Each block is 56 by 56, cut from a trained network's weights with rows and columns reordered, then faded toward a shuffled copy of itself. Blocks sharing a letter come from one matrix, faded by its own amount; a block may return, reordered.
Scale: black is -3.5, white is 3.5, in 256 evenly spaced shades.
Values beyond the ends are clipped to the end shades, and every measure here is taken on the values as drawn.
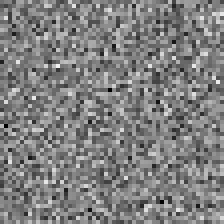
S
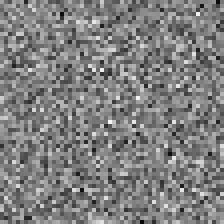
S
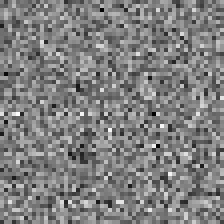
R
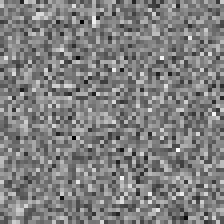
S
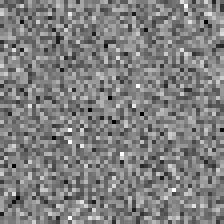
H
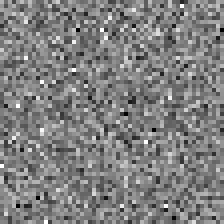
H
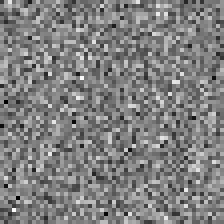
S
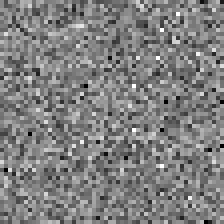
H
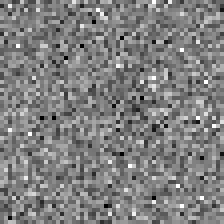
H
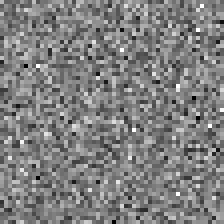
H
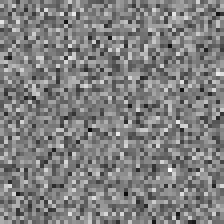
R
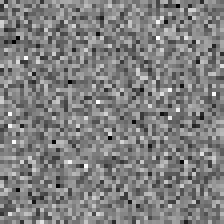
H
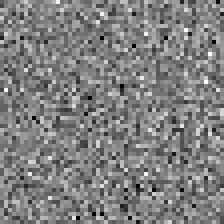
H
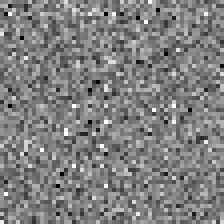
H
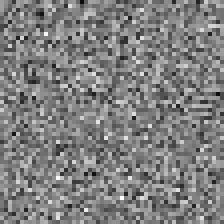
S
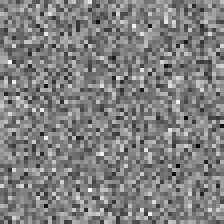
S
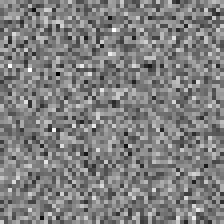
R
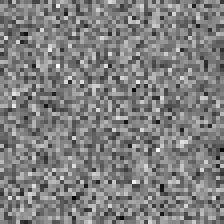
R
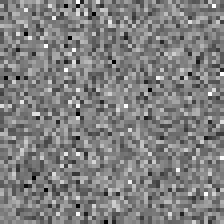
H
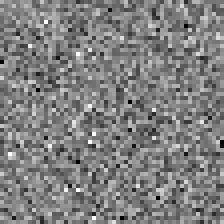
H
